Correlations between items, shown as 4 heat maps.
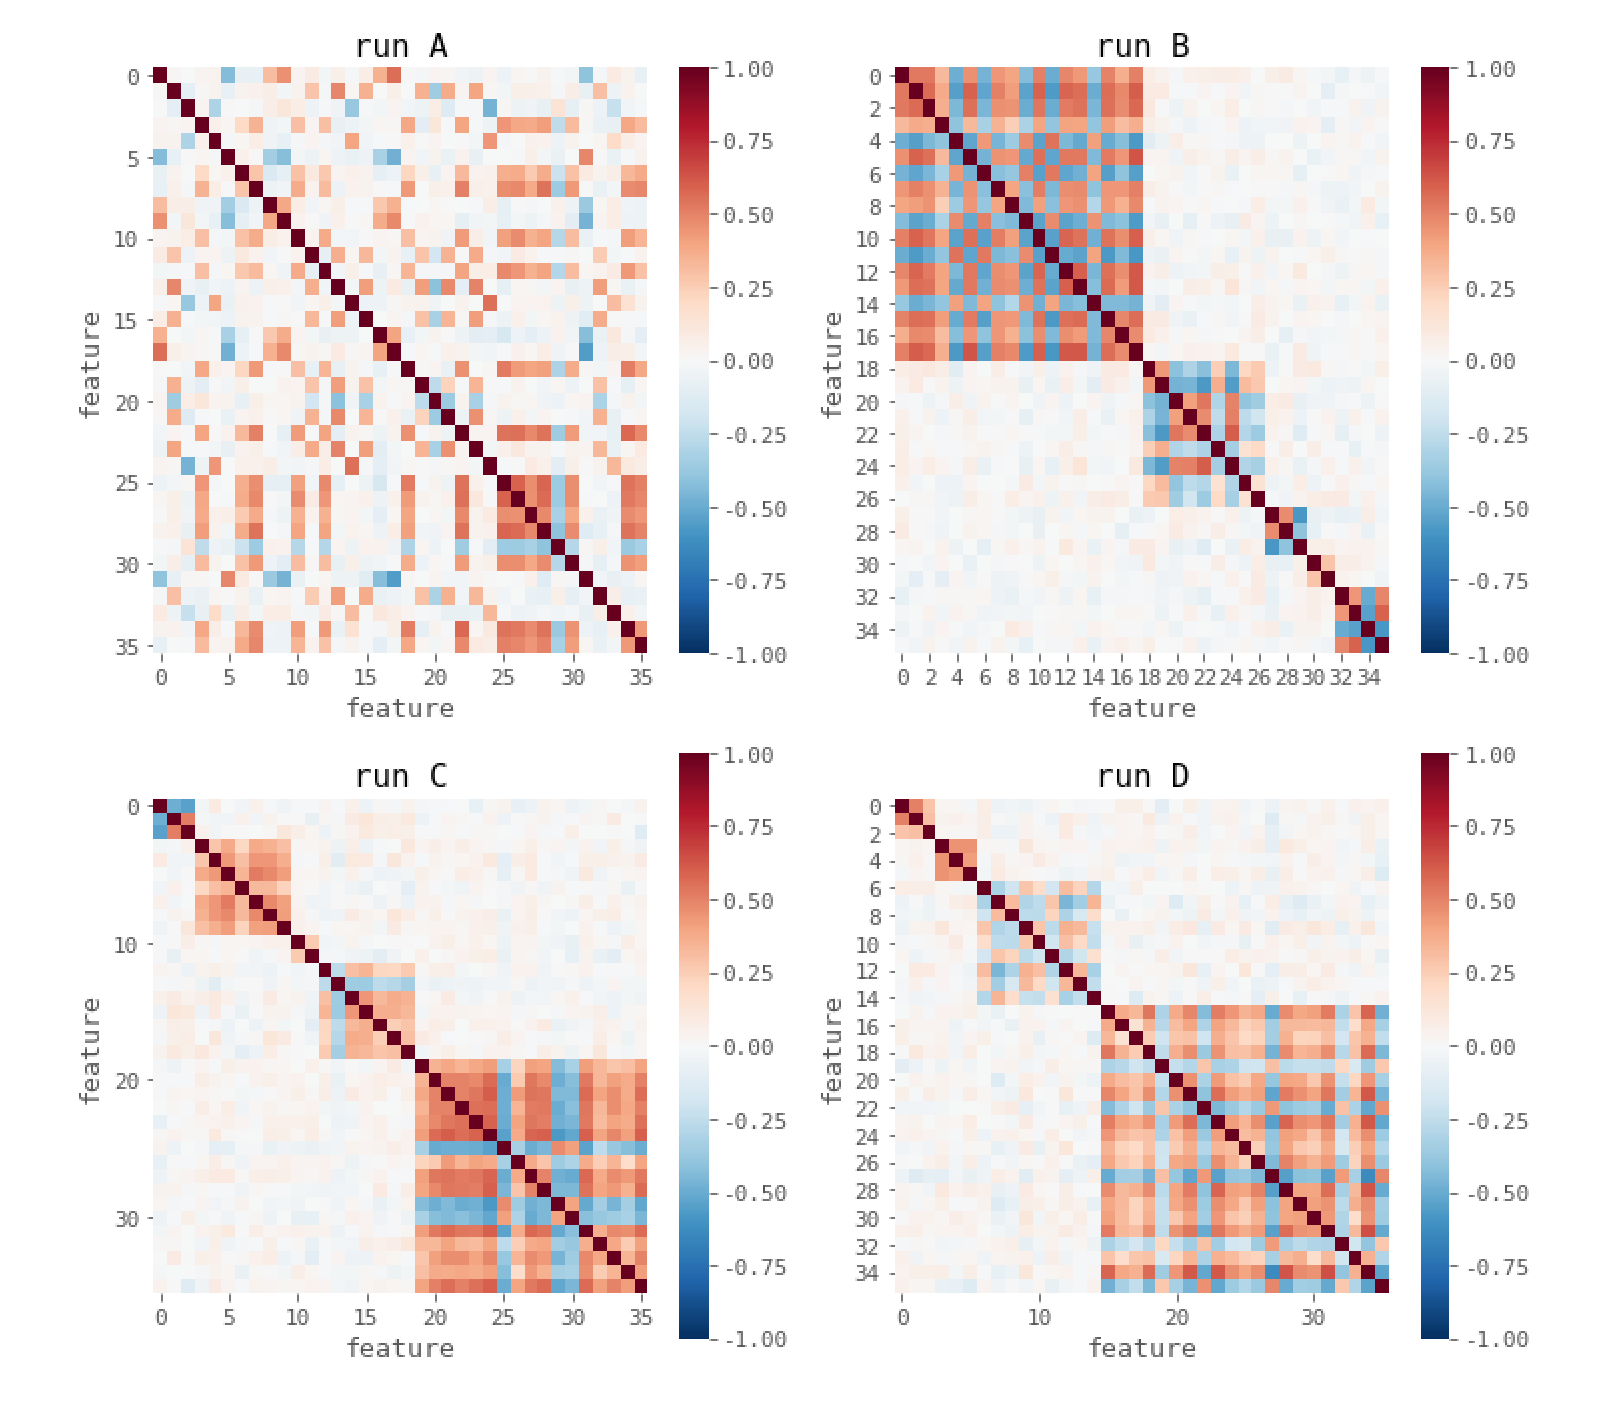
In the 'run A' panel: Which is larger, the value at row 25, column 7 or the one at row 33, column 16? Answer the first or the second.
the first
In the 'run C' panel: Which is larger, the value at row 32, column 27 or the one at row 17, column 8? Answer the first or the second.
the first
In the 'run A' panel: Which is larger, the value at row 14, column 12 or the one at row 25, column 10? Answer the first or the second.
the second
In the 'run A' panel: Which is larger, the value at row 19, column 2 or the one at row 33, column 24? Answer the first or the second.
the second
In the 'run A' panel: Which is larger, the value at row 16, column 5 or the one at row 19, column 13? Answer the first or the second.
the second
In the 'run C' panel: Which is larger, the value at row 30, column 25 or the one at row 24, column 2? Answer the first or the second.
the first
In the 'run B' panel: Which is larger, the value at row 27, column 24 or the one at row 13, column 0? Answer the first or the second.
the second
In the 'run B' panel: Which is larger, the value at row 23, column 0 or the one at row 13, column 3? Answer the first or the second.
the second
